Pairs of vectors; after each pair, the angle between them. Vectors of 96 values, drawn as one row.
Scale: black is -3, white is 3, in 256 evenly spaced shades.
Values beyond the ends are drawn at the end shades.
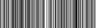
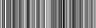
partly aligned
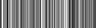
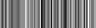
partly opposed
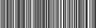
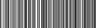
orthogonal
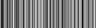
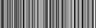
nearly parallel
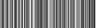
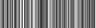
nearly parallel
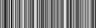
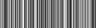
nearly parallel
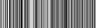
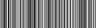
partly opposed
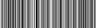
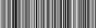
partly aligned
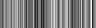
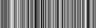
partly aligned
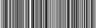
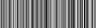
partly aligned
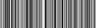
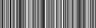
nearly opposite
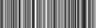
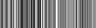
orthogonal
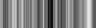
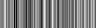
orthogonal
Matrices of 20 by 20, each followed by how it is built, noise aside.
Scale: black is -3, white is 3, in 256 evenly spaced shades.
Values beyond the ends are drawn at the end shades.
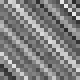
Toeplitz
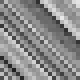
Toeplitz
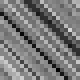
Toeplitz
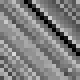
Toeplitz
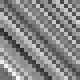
Toeplitz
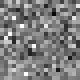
noise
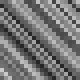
Toeplitz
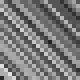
Toeplitz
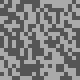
noise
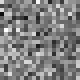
noise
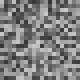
noise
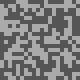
noise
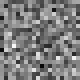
noise
